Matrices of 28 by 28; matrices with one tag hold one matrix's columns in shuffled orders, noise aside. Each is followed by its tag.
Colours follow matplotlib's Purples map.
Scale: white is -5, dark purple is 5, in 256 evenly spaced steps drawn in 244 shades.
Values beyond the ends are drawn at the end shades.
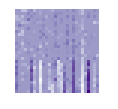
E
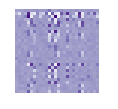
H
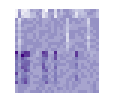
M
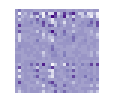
H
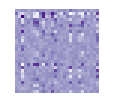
H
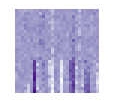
E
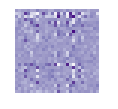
H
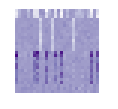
M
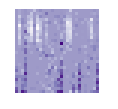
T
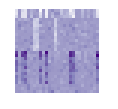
M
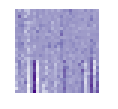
E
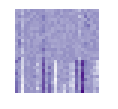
E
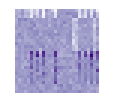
M
